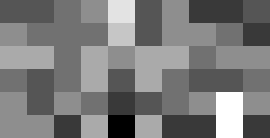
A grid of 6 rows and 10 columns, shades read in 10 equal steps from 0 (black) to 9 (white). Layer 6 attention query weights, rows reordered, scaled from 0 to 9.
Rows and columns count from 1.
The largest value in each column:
6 6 5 6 8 6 6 5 9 5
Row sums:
38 43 53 40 45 39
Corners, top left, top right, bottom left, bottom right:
3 3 5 2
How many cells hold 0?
1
